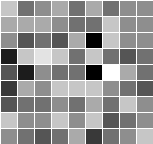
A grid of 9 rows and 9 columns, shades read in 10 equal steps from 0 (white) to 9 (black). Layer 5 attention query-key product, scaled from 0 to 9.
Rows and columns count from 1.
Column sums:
42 41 36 33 37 42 34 37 38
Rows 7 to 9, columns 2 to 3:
5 5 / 4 4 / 5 6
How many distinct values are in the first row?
4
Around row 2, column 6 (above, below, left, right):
3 9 5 2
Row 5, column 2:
8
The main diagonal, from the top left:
2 3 5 2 5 2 5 5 2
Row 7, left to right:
6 5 5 4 5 3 5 2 4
